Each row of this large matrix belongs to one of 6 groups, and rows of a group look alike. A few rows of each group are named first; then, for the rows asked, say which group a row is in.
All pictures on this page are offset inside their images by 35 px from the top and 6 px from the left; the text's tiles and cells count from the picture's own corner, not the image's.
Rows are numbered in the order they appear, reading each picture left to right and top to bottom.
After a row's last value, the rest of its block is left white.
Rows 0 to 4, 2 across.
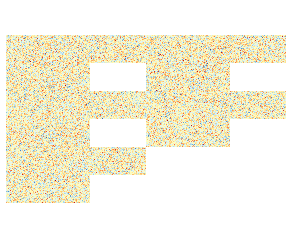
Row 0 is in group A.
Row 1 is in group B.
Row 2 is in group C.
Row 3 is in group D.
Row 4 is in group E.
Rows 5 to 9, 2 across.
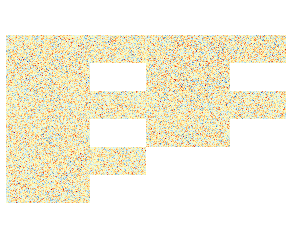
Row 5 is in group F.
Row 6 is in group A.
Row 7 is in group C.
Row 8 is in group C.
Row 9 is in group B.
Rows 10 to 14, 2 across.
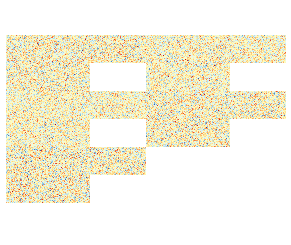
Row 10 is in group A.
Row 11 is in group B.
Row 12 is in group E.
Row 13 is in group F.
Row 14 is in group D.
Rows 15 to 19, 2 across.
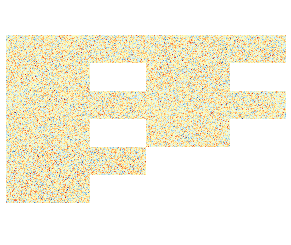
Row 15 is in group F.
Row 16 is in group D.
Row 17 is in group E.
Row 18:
C
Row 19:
A
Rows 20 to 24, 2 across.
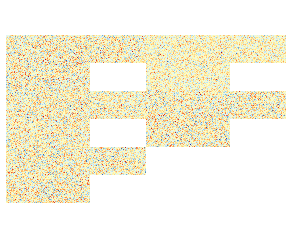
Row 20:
B
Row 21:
B
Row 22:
B
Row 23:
F
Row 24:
C
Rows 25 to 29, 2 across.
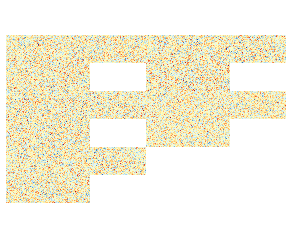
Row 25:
A
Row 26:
C
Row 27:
D
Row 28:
A
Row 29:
C
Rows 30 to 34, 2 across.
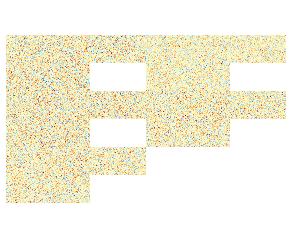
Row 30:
C
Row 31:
D
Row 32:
A
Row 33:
B
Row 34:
B
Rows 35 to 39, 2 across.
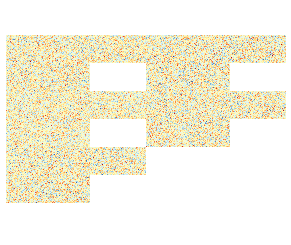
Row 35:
A
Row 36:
E
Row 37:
B
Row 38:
D
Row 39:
C
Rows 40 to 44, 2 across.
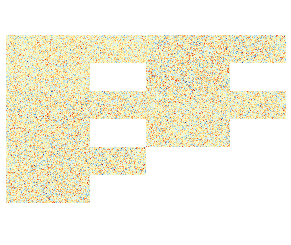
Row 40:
B
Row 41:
C
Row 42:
B
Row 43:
D
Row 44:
C
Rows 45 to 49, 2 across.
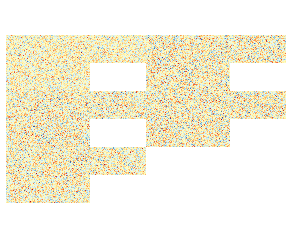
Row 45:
B
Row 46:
F
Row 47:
C
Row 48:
D
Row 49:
B
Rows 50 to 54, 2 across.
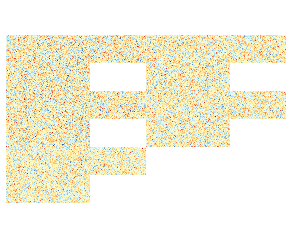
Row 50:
A
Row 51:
A
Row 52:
D
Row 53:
A
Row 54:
B
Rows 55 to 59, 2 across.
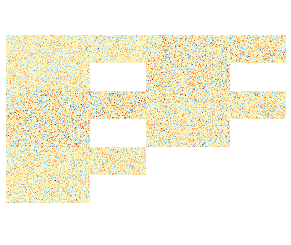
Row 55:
C
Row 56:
D
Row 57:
E
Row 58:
D
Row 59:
E
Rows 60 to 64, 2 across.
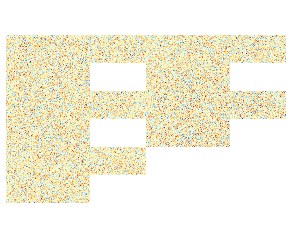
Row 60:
D
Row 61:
C
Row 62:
C
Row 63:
C
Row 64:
A
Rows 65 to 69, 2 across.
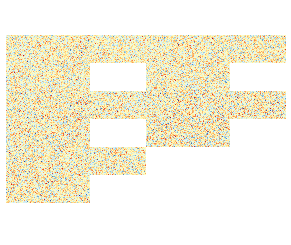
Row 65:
B
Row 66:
A
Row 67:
B
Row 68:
A
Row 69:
F
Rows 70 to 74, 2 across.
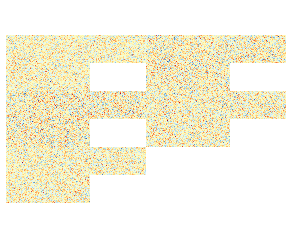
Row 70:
F
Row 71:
F
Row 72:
A
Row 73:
D
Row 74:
C
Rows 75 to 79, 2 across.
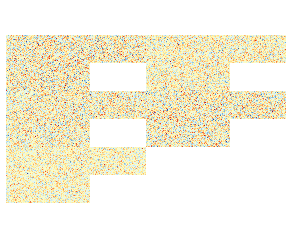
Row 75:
A
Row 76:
A
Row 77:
E
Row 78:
E
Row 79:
B
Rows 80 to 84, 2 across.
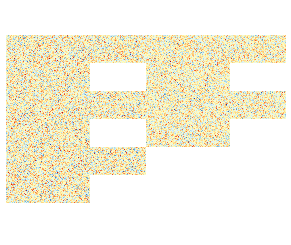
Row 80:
A
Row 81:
A
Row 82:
F
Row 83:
C
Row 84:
F
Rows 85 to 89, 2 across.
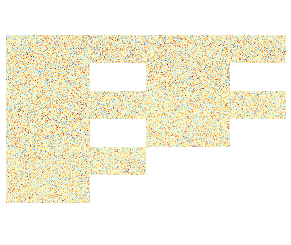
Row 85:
E
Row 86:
D
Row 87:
B
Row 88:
C
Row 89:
D
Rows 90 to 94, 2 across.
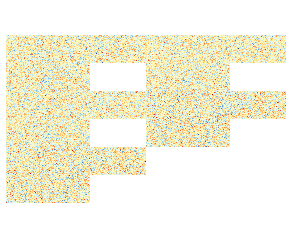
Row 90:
C
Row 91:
C
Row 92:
C
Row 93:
A
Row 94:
A
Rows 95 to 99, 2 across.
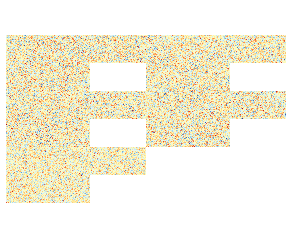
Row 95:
A
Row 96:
F
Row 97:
F
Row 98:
C
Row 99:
D
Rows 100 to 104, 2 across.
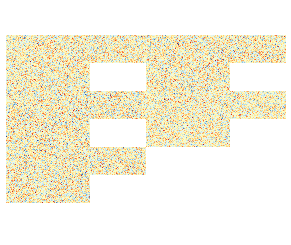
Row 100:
A
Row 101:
A
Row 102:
F
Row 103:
D
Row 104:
D
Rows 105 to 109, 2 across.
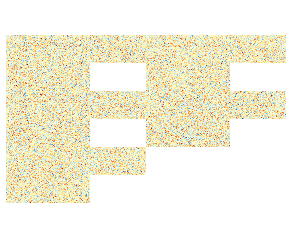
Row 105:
D
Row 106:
D
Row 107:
D
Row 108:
C
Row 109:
F
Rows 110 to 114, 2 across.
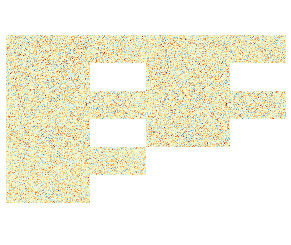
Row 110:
B
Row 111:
D
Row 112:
C
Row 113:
C
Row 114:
C
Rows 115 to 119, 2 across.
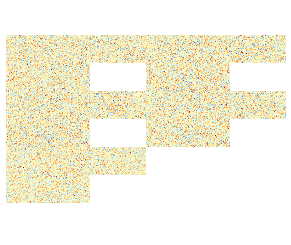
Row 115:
D
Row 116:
C
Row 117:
C
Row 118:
C
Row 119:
B
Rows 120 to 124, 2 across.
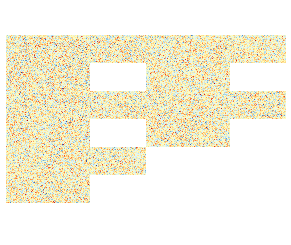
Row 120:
D
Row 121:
B
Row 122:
D
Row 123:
F
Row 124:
C
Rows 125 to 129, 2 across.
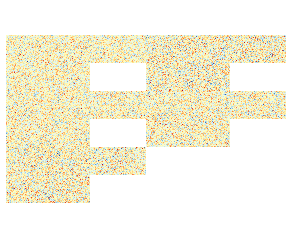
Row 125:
B
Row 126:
E
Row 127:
F
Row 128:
F
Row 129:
C
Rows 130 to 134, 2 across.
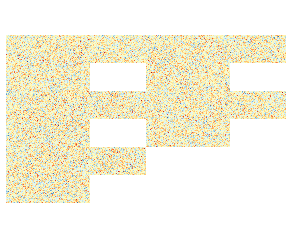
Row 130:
B
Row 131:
F
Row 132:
E
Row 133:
B
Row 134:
E
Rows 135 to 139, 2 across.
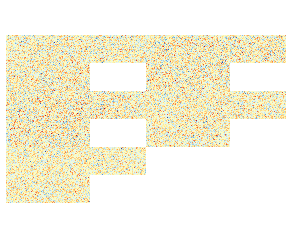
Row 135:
C
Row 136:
D
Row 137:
B
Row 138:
B
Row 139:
C
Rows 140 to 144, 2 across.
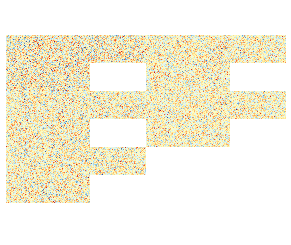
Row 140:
A
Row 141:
B
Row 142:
D
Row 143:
B
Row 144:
C
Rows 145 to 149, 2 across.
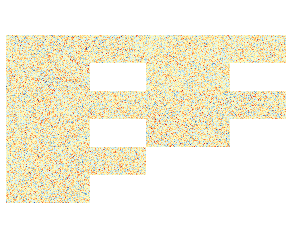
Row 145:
C
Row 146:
E
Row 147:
A
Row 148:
F
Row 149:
A
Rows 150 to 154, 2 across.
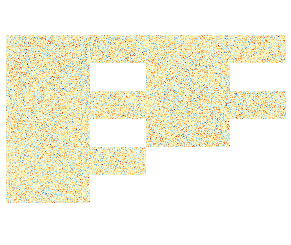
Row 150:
D
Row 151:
F
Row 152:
F
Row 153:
C
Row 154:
C
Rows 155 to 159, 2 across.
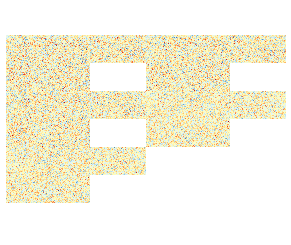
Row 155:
D
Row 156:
D
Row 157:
D
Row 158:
C
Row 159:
C
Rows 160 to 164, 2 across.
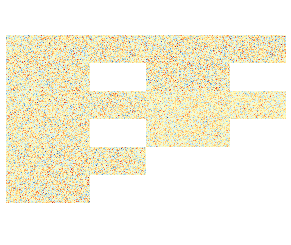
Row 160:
E
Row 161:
E
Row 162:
E
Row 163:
B
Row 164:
C
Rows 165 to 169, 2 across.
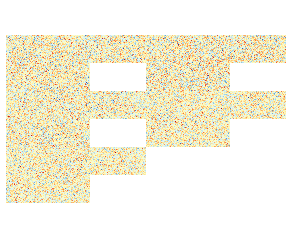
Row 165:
F
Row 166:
A
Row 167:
C
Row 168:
F
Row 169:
B
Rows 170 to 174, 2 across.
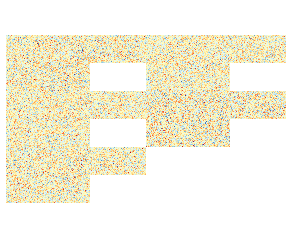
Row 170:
A
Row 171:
E
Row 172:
B
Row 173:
D
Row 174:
B
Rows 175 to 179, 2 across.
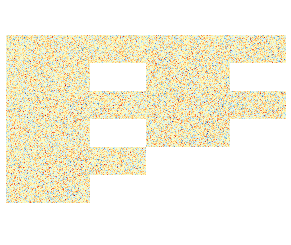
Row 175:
A
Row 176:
F
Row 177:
B
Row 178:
A
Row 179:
B
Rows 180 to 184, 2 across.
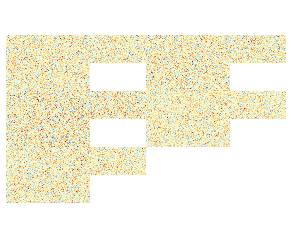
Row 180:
F
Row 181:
F
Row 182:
A
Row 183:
B
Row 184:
B
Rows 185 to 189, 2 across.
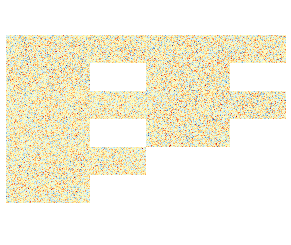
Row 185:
D
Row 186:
A
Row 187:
B
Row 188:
E
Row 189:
B
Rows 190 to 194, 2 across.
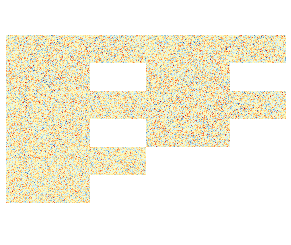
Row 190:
C
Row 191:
C
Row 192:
D
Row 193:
B
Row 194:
D
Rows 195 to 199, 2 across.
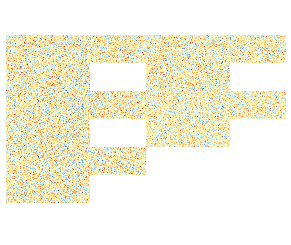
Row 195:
D
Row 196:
D
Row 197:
A
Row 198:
A
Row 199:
A
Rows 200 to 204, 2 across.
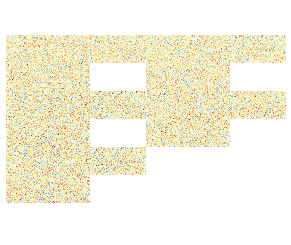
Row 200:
D
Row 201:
C
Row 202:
C
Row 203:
A
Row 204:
C
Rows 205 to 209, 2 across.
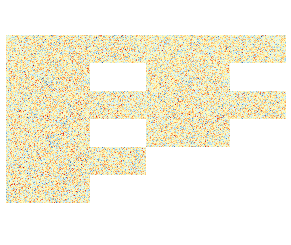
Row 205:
C
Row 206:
C
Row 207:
B
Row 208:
A
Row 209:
B
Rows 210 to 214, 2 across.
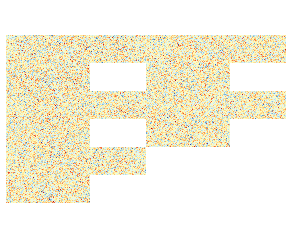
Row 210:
C
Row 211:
A
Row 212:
A
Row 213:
F
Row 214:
C
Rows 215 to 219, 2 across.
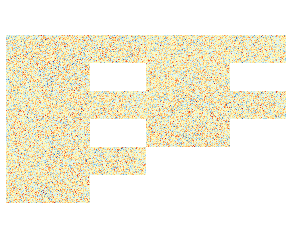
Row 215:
E
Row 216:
C
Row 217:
B
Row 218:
C
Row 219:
C
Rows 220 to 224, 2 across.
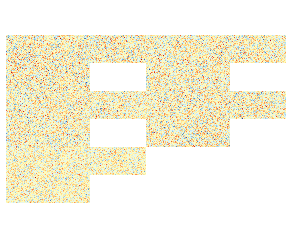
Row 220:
F
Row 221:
B
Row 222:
B
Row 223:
C
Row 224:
F
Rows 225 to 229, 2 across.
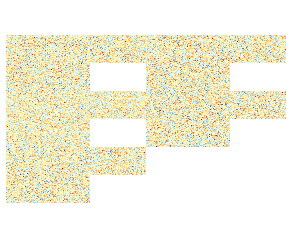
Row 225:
D
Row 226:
A
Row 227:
A
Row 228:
B
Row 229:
F
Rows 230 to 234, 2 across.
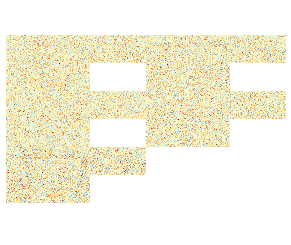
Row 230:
A
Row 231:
D
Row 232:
B
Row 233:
F
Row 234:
D
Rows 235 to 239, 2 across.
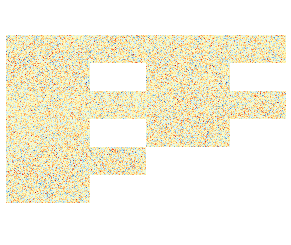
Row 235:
F
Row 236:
F
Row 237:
C
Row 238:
A
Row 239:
E
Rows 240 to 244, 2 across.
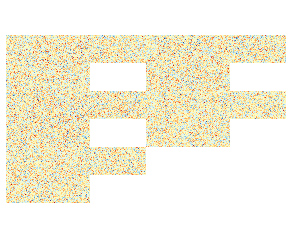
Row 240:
B
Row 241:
C
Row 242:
A
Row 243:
D
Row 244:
F
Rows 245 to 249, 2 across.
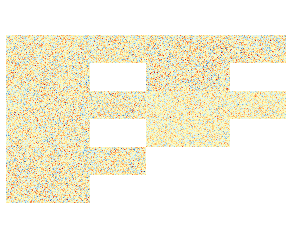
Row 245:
F
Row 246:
B
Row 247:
E
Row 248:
A
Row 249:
F
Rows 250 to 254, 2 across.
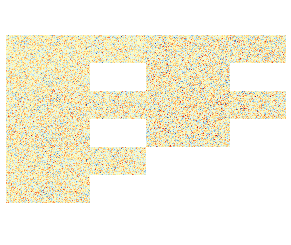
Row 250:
C
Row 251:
D
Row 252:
C
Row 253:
B
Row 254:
C
